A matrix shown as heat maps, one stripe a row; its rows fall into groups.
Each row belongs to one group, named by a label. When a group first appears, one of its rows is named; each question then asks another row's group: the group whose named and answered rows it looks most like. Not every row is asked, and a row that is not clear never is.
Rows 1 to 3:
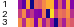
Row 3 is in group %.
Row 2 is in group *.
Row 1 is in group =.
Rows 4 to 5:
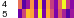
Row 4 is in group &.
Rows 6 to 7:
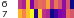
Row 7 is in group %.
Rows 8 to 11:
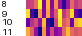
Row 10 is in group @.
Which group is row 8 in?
%
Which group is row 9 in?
&
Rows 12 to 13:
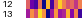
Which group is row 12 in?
&
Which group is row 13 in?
@
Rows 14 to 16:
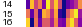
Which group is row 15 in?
=
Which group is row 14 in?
%
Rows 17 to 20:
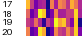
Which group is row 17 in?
*
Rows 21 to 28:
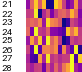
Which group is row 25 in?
%
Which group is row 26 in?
=
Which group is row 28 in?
&
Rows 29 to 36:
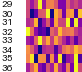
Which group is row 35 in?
*
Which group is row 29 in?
%
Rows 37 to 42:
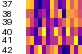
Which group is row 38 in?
*
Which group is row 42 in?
%
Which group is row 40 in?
@
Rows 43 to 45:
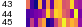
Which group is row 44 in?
=
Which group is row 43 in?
&
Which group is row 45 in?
@
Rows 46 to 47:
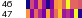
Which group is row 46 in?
@
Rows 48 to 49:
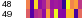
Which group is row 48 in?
=
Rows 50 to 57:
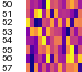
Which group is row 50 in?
&
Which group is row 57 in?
=
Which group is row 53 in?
%
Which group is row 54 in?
@
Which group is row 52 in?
*
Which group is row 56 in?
&
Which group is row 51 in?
%
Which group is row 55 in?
&
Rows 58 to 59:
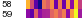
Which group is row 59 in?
=
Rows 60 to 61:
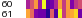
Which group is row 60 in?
@
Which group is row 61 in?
*
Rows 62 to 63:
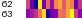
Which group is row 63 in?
@
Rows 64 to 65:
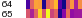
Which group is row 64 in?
%
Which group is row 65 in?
%
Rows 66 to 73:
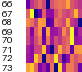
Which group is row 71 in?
@
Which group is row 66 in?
@
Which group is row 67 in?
*
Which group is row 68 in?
@
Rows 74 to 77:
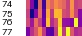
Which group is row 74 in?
&
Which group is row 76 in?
=
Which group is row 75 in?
&
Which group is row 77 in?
@
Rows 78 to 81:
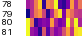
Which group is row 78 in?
%
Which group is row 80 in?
*
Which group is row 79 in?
@
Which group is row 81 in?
*
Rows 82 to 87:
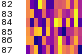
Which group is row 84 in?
=
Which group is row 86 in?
*
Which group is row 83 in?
*
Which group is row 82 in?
@
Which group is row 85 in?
%
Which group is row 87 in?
=
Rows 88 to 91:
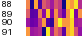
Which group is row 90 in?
@
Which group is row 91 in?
&
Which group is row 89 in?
&
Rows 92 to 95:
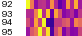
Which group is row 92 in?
*
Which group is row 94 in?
@
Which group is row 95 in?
%
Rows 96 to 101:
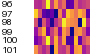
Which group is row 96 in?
%
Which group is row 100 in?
%
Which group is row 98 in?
=
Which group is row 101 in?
&
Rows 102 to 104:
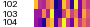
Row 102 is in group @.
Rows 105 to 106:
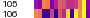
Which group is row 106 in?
*
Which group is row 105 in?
=
